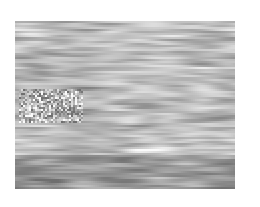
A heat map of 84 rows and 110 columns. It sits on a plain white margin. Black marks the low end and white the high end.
Odd patch: rougher, in the middle left. Average level on the scale: 70%. Roughest part: middle left. Grain: streaks across. Seam: horizontal, 80% of the way down, the top part higher.
